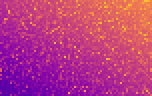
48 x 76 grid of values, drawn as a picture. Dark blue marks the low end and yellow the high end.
Grain: fine. Stripes: none. Ninth with the lowest average: bottom left. Odd rows or columns: none. Ninth with the highest average: top right. Slope: up to the top right.
